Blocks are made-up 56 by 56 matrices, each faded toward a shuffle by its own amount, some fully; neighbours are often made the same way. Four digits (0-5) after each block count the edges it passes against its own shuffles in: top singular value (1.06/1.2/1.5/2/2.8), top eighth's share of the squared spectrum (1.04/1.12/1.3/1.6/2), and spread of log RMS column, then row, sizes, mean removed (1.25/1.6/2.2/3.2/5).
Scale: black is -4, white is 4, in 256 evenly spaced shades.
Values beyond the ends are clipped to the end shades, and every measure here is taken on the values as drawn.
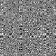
4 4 2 2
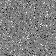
0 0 0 0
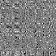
4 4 2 2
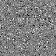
3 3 0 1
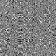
4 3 2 2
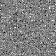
3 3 0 0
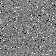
1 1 0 0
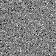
2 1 0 0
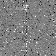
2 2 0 0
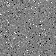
1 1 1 0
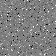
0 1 0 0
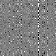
4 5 3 0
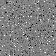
2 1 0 0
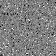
1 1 0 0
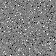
1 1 0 0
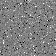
1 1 0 0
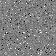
2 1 0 0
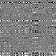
4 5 2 3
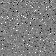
2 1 0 0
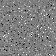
2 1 0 0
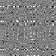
4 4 2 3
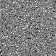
1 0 0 0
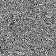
0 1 0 2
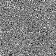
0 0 0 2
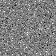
0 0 0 0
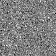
0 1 0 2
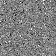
0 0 0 0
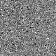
0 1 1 0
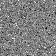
0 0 0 0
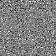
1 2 0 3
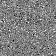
0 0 0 1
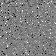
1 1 0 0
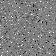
0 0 0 0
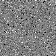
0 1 0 1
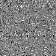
1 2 1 2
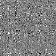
2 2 2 3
